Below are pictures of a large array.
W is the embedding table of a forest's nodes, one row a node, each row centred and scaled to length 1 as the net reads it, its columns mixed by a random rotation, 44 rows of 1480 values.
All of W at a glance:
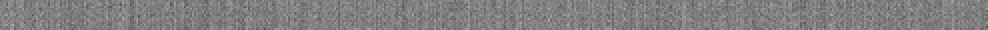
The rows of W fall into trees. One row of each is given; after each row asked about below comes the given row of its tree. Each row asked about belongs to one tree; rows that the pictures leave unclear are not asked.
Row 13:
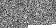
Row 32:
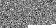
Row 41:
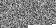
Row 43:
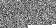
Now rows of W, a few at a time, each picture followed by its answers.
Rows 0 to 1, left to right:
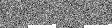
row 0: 43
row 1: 13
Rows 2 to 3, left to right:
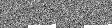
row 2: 41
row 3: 13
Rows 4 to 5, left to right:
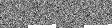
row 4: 41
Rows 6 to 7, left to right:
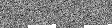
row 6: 32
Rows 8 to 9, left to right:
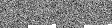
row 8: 13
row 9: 13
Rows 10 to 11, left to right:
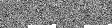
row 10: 43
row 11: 13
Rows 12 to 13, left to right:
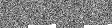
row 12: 13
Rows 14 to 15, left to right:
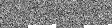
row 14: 41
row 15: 43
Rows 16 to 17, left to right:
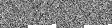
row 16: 41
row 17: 13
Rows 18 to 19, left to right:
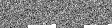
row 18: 32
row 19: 41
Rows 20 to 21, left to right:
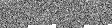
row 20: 43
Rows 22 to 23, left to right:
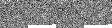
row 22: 43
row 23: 43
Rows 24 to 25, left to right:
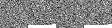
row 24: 13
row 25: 13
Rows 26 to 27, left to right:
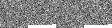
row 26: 43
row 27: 13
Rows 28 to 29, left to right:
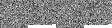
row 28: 41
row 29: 41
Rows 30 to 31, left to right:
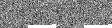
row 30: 41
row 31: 43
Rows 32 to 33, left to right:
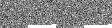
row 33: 43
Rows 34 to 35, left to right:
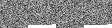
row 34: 13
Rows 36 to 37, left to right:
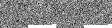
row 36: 13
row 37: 43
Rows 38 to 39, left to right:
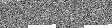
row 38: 43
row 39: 13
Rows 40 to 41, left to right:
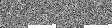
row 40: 43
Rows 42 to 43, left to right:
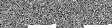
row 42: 41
